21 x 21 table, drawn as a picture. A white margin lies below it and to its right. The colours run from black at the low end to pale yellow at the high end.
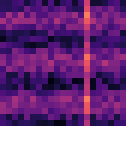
Stripes running across repeat 3 times from top to bottom. Column 15 stands out from the rest. Overall the values sit about 30% of the way up the scale.
